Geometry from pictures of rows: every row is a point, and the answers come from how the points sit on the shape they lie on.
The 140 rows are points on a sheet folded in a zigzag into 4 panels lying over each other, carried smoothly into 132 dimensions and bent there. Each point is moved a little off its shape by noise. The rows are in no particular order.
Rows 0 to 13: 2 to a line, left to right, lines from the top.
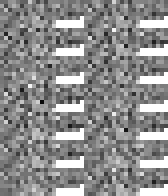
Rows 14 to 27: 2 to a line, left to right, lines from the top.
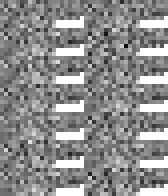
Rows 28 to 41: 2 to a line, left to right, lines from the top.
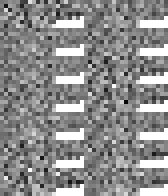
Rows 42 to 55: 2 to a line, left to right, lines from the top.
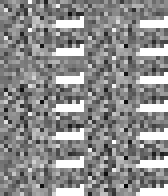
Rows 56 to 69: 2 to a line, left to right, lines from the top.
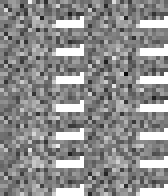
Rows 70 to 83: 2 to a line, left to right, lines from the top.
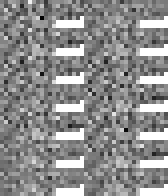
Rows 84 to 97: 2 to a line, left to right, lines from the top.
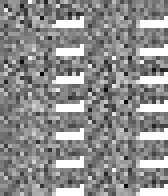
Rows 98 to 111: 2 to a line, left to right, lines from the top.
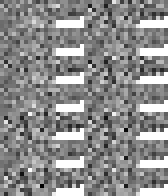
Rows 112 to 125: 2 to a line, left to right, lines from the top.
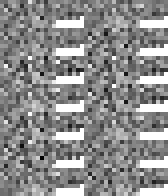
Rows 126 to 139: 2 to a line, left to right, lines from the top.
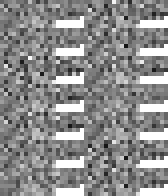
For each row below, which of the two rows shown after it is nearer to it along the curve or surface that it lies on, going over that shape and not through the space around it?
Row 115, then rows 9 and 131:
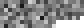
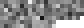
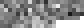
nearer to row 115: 9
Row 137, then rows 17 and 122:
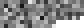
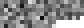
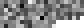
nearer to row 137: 122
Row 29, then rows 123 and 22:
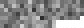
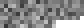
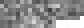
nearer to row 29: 123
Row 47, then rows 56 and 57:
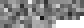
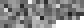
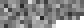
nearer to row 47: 57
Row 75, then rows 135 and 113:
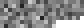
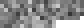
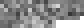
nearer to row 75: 135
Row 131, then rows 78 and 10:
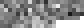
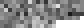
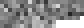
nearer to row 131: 78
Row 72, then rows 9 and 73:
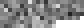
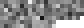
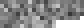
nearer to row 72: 73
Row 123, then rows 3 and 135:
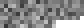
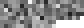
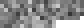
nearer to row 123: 135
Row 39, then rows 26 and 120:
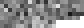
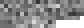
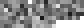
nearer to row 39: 26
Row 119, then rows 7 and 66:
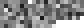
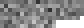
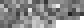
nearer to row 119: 66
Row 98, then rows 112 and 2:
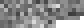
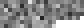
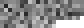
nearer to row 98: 2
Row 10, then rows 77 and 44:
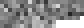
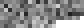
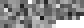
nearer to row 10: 44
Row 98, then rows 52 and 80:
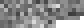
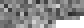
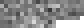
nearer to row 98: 52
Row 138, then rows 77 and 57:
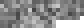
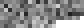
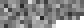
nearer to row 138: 57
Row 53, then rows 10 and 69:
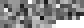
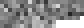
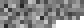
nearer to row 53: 10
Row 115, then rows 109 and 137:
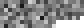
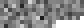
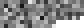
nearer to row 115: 109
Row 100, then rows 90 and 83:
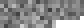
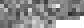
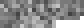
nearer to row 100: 83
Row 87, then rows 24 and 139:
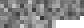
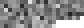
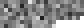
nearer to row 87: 139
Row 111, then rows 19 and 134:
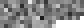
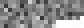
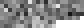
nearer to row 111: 19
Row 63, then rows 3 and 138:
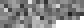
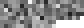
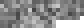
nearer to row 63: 3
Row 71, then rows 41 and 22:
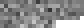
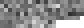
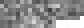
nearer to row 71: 22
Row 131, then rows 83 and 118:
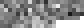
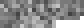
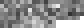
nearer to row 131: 118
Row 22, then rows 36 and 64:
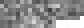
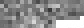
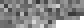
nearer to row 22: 36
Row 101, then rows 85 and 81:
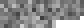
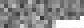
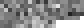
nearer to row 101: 85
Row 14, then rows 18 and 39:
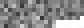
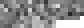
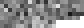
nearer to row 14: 18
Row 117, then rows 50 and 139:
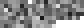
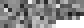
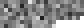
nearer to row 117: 50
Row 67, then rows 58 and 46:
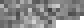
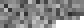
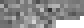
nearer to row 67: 46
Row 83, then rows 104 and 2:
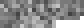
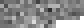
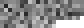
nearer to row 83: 104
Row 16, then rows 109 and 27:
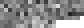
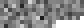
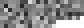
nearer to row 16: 27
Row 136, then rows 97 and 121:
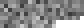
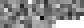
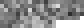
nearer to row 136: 97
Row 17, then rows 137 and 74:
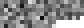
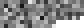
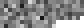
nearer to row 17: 74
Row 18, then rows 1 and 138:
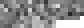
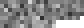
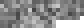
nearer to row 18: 138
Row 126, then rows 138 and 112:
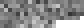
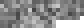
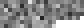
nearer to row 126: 138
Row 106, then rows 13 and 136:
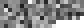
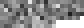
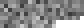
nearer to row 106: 13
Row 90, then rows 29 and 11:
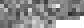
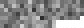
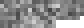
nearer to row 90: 11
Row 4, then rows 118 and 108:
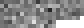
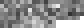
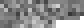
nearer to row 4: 108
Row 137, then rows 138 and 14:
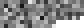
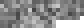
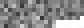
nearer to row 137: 14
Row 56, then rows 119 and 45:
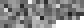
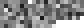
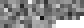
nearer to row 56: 119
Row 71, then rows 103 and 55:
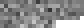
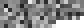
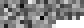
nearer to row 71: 55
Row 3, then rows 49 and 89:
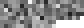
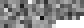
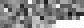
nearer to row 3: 89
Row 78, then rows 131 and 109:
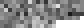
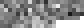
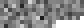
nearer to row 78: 131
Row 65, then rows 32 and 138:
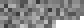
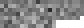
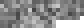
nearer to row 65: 32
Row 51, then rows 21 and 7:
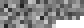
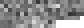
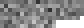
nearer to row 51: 7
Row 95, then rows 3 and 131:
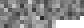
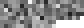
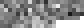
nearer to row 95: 3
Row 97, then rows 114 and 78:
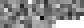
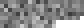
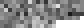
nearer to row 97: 114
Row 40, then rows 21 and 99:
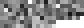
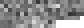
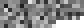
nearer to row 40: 99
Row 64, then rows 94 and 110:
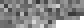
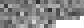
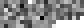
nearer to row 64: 94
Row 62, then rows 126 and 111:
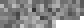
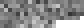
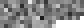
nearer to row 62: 111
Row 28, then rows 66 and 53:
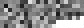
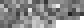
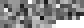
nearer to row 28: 53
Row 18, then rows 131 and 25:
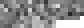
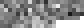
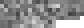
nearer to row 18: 25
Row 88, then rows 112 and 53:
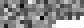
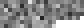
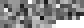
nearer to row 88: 112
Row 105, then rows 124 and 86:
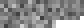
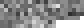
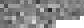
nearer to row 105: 86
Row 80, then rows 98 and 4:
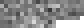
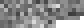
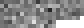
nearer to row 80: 4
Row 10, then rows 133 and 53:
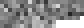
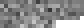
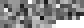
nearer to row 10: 53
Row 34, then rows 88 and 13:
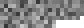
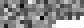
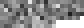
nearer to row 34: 88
